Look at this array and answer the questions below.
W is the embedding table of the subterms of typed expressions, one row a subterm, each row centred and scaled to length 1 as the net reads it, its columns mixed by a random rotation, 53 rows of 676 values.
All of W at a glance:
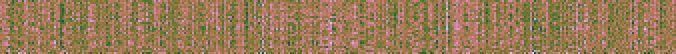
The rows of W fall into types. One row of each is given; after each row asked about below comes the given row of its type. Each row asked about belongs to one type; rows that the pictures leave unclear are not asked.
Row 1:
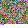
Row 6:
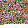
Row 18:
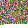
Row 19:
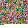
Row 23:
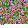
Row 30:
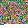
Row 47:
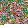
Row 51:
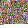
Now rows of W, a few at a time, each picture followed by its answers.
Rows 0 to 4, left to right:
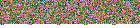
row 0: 6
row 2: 23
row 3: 18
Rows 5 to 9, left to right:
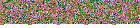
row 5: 19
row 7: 23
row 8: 1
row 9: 23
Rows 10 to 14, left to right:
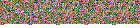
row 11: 19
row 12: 19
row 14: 19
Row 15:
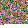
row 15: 47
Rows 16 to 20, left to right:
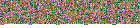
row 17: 23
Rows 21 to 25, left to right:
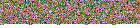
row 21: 51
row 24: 1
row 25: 6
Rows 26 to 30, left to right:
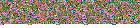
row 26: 47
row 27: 18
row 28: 51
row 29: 51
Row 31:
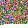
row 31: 18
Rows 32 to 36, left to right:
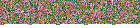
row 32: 6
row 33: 23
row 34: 30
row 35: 19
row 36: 18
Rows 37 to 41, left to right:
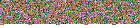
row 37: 51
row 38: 1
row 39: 51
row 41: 30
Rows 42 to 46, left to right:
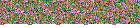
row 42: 6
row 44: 6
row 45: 51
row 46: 23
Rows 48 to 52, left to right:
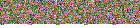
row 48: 6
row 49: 1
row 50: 18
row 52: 1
